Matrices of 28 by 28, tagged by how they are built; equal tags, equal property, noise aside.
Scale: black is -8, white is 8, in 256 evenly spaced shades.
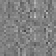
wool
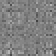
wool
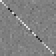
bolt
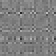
wool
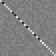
bolt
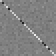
bolt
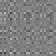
wool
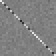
bolt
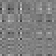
wool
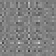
wool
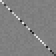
bolt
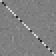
bolt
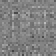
wool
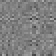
wool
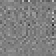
wool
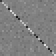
bolt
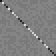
bolt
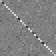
bolt
